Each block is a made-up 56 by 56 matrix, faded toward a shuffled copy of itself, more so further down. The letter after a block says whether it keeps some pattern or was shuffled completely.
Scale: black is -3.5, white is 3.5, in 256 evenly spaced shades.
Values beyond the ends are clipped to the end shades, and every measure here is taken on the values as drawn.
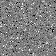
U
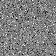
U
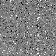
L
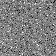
U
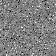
U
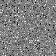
L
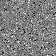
U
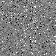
L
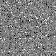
L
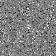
L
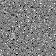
L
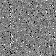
L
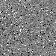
U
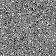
U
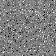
L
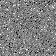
U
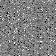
L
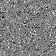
U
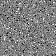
U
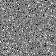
L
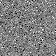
U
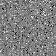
L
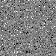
L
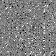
L
